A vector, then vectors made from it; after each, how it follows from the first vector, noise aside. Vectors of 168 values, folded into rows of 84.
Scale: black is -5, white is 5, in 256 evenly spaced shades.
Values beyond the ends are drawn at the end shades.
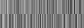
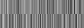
copied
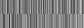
reversed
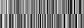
scaled up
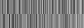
reversed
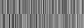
reversed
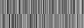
reversed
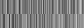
reversed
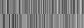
reversed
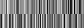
scaled up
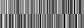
scaled up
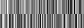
scaled up
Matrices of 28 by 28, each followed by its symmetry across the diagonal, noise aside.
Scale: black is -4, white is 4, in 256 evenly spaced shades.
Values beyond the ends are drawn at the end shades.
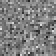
antisymmetric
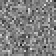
neither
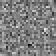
antisymmetric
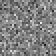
neither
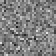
neither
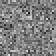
neither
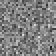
neither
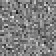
antisymmetric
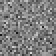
neither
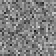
neither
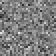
neither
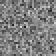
neither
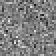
antisymmetric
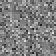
antisymmetric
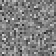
neither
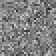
neither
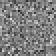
antisymmetric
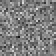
neither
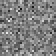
antisymmetric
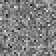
antisymmetric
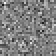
antisymmetric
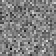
neither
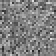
antisymmetric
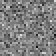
neither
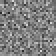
antisymmetric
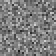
neither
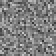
antisymmetric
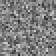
antisymmetric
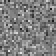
antisymmetric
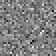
antisymmetric
